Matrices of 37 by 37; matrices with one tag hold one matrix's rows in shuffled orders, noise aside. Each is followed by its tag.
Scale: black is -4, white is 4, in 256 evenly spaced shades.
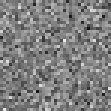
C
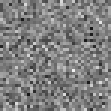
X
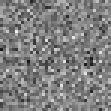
X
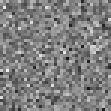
C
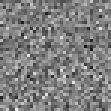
X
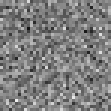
X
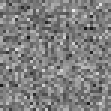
X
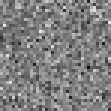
C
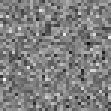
C
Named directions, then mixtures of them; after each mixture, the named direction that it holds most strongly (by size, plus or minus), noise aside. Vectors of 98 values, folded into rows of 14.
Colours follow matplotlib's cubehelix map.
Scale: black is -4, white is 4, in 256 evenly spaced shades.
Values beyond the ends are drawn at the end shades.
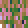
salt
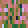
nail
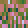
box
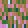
box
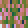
salt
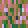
nail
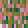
salt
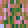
nail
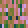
nail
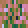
nail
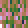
salt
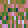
box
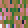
salt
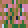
nail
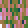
salt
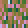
box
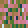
nail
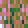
salt
